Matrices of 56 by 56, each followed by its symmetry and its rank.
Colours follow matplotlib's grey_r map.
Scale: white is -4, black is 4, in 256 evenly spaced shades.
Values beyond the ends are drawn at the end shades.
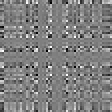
antisymmetric, rank two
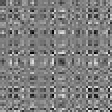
symmetric, rank three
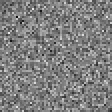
symmetric, full rank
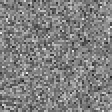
neither, full rank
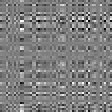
neither, rank two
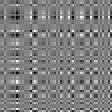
symmetric, rank one
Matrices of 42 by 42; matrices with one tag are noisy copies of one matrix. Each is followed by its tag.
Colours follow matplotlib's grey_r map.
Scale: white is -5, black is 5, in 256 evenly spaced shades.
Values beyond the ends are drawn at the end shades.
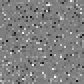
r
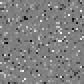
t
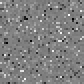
t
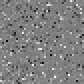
r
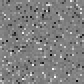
r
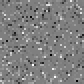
r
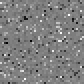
t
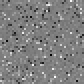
r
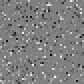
r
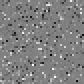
r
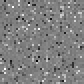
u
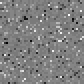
t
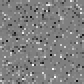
r
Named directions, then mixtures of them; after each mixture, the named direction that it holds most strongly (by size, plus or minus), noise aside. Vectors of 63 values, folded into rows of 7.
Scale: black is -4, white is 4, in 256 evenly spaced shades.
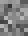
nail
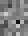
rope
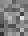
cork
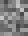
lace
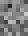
nail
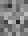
rope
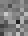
rope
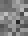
lace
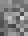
cork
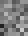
cork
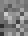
cork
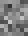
nail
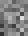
cork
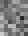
cork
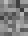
lace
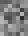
cork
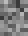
lace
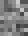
lace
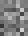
cork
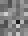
rope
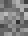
lace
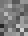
cork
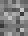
cork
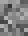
nail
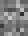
lace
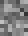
nail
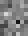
rope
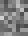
lace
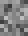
nail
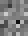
rope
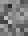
nail
